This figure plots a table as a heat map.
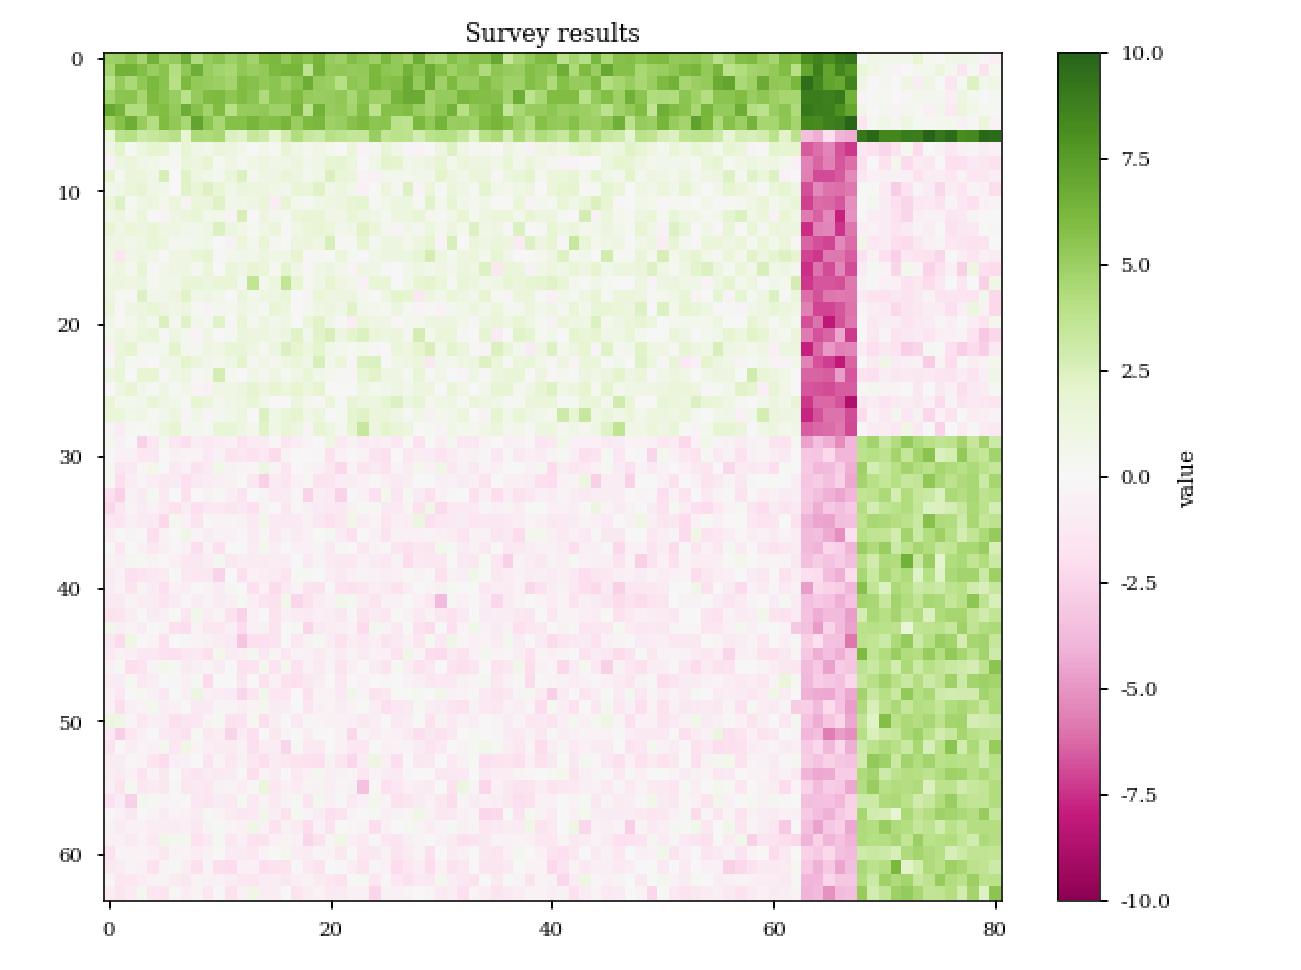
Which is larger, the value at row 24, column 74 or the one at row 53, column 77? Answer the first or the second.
the second
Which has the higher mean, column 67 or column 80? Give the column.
80
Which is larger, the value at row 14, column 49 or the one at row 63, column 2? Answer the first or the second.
the first
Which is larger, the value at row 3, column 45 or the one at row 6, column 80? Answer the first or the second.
the second
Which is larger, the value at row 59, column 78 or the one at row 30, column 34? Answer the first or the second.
the first
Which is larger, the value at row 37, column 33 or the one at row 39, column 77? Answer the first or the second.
the second
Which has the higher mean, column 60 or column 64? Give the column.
60
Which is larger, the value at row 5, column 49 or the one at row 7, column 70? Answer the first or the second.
the first
